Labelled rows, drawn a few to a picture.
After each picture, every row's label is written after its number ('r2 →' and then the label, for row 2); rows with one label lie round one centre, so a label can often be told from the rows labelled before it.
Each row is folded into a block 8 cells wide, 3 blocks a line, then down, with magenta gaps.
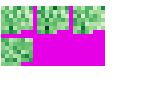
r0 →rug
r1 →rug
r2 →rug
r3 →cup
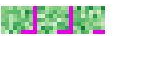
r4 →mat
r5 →cup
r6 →rug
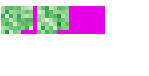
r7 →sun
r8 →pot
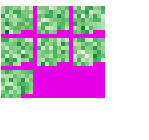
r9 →sun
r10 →pot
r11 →rug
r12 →cup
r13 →sun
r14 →pot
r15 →pot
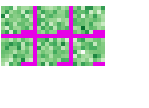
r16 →sun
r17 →cup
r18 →rug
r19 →mat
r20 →sun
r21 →pot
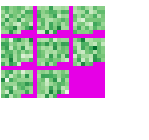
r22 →cup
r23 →mat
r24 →pot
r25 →rug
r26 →mat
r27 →pot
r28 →sun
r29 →mat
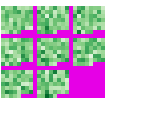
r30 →mat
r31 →rug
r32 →sun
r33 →pot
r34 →cup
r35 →cup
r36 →cup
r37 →rug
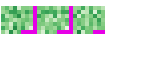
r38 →mat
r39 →mat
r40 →sun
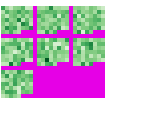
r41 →cup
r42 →mat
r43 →sun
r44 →mat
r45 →rug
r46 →mat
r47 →cup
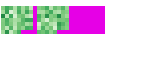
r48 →sun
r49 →pot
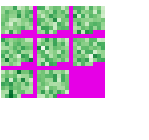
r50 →mat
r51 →cup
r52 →sun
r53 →cup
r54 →sun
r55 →cup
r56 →rug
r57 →mat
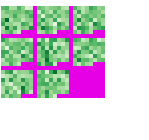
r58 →cup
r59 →cup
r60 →cup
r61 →cup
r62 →rug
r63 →cup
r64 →pot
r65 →rug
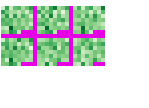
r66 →rug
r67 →rug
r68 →rug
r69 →rug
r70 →mat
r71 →mat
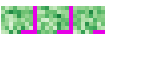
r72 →mat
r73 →pot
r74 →mat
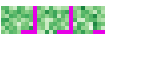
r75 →cup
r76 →mat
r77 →pot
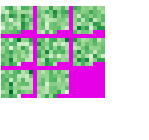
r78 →pot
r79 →mat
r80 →cup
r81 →rug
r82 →rug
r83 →cup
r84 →rug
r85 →mat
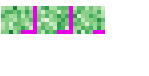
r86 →mat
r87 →pot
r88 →sun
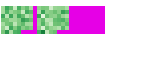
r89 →sun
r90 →sun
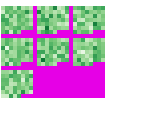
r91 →sun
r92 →rug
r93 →pot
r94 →sun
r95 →cup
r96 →pot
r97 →mat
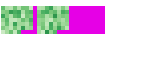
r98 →mat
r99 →mat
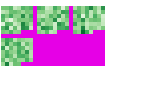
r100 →pot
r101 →cup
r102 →rug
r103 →sun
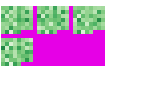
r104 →sun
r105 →sun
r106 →sun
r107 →sun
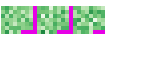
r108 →sun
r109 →sun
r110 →cup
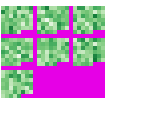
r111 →rug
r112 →pot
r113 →pot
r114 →cup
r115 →mat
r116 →pot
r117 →mat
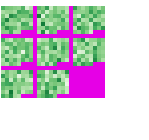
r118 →cup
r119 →sun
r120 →cup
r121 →cup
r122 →mat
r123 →pot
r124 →rug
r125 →rug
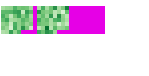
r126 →mat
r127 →rug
